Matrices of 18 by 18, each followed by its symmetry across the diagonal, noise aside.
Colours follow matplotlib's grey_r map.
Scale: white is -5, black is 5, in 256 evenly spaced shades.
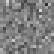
neither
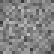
symmetric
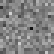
neither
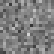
neither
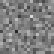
antisymmetric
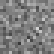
antisymmetric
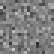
neither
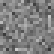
symmetric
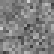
symmetric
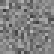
symmetric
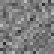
symmetric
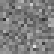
neither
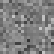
antisymmetric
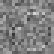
antisymmetric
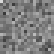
symmetric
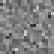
antisymmetric
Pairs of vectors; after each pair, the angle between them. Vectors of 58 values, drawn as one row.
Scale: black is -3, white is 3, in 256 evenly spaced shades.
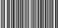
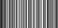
orthogonal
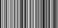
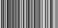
nearly opposite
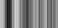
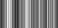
nearly opposite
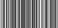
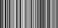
nearly opposite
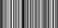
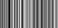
orthogonal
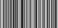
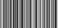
nearly parallel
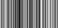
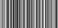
partly aligned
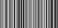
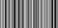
partly aligned
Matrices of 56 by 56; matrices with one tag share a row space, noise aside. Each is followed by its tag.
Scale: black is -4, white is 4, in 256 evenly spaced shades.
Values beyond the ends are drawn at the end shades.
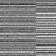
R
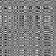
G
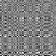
G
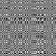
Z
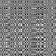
Z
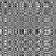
G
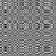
G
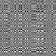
Z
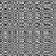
G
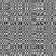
Z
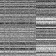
R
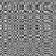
G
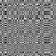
G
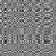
G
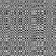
Z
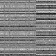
R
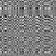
G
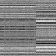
R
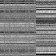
R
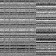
R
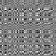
G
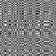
G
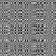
Z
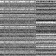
R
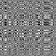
G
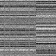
R
